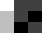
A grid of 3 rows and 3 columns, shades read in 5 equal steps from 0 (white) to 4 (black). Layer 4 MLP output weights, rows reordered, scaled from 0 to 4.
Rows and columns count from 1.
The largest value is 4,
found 2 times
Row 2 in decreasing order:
4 3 1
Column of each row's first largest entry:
2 3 2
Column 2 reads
3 3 4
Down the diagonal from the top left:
0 3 3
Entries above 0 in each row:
2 3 3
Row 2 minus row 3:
0 -1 1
